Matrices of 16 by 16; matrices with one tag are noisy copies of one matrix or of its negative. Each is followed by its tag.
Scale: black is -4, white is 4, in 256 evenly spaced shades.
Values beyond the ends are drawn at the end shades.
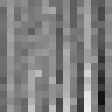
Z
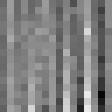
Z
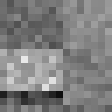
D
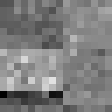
D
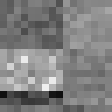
D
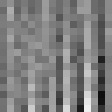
Z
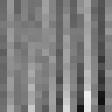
Z
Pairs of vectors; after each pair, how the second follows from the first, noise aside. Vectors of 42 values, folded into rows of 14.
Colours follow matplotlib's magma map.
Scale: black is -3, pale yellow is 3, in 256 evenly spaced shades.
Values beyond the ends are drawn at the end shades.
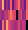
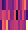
sign-scrambled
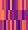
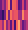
negated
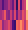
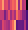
negated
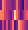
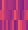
shrunk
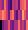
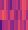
shrunk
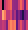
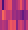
shrunk
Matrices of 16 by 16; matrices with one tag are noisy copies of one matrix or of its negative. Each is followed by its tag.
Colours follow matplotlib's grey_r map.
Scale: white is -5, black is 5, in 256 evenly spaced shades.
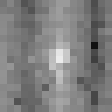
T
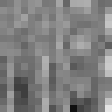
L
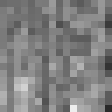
L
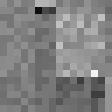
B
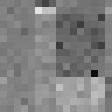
B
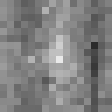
T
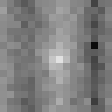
T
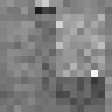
B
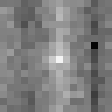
T
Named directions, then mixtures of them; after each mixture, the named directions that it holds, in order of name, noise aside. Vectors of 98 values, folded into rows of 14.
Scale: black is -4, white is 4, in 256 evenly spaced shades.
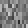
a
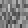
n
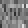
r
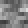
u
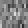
n, r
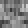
r, u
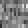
r, u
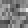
n, u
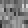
r, u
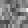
n, u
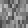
a, u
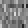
r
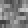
u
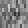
n, r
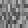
n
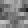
u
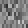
a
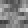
u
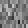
a
